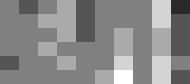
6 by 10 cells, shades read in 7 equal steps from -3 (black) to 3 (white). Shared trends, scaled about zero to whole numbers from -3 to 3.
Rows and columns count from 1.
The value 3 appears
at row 6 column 7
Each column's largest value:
0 0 1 1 0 1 3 0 2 0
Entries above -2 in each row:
9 10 10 10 10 10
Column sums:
-1 -1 2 4 -3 1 7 0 10 -6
